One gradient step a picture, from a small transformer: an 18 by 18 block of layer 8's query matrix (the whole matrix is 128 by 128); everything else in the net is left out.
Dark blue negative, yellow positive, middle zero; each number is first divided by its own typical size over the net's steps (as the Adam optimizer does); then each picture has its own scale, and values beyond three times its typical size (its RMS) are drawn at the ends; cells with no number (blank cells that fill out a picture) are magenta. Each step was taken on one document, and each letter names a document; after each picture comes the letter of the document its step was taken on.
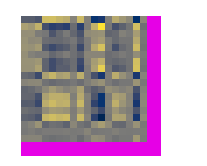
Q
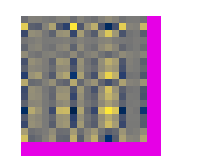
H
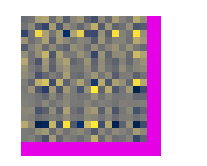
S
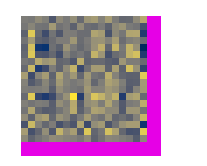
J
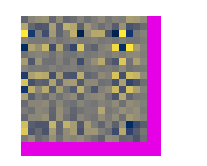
H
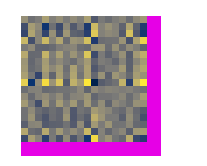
S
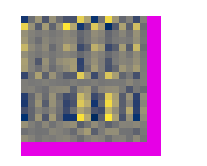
Q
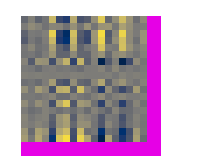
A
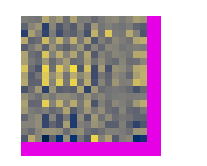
S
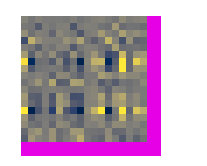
H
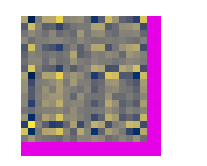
J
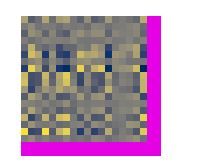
J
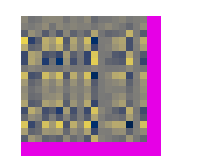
S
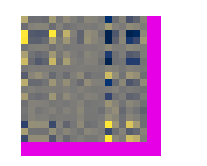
H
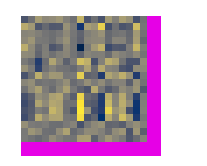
Q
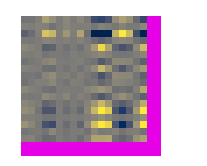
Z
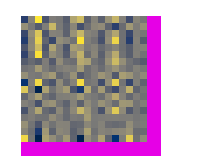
A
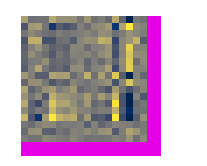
Q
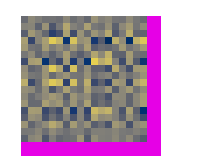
S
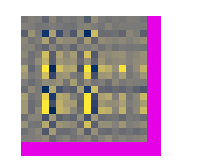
S
